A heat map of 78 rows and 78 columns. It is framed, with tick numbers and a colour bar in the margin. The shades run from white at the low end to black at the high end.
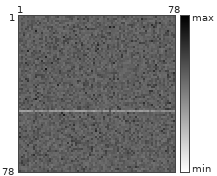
Stripes: none. Mirror symmetry: none. Average level on the scale: 60%. Odd lines: row 48. Slope: none. Histogram: heavy tails on both sides.
